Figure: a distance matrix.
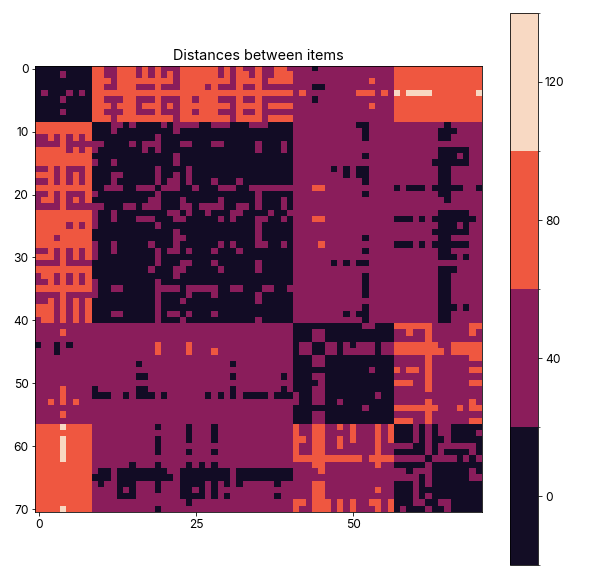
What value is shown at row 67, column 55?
40
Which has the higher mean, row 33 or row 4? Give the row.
4
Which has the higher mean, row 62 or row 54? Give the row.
62
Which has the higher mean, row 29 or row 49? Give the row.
49
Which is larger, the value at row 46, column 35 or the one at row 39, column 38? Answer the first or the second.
the first
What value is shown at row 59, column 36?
40
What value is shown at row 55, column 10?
40
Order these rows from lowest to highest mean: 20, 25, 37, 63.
20, 37, 25, 63
